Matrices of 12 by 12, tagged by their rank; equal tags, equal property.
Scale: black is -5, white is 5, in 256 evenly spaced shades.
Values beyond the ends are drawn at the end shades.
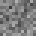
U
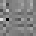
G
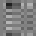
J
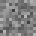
U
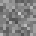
U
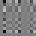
J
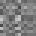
G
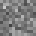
U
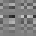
J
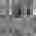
G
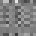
G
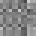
G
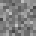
U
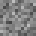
U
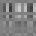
J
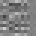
G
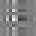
J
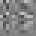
G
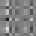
J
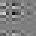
J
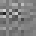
G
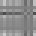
J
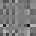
G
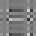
J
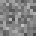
U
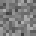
U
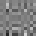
G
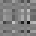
J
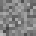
U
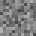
U
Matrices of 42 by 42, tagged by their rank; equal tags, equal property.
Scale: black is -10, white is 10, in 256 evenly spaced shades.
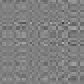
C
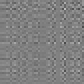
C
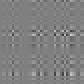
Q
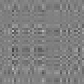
C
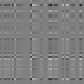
Q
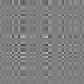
Q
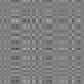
Q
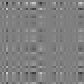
Q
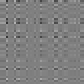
Q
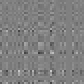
C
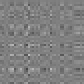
C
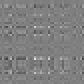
C
